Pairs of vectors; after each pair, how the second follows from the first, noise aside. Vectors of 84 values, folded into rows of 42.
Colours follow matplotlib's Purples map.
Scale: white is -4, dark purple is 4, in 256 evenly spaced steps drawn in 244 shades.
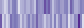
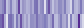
sign-scrambled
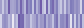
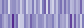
negated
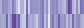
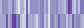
copied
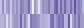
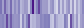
negated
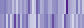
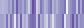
negated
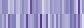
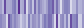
wrapped around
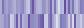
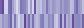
wrapped around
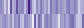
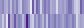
wrapped around
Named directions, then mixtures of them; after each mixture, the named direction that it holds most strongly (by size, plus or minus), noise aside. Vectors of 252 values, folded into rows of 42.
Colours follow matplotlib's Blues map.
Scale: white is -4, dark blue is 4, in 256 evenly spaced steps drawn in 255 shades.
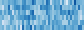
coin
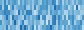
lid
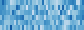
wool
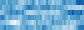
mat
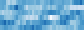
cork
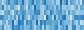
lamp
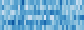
lamp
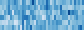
coin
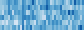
coin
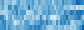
cork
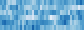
cork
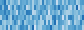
lid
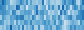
wool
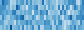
wool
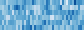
coin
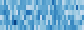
lid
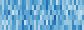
lid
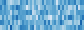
wool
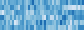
lamp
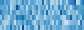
wool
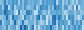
lid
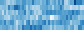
cork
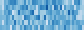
wool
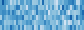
wool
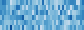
wool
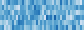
lamp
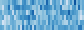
coin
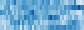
cork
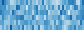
wool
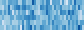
coin
